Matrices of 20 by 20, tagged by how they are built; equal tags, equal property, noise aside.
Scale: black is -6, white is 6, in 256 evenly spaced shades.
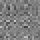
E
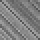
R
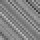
R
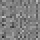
E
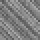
R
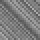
R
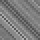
R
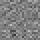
E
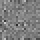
E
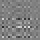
E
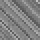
R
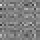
E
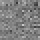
E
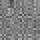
E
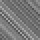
R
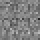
E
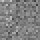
E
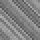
R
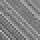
R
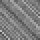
R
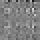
E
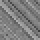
R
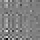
E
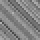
R
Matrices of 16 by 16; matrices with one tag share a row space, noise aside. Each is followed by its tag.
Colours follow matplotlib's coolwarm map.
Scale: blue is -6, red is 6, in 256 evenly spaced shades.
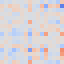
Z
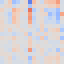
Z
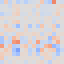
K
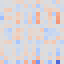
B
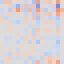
B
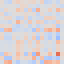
B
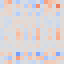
B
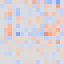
B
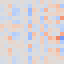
Z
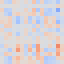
B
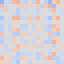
K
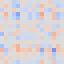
K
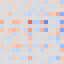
Z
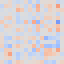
B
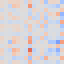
Z
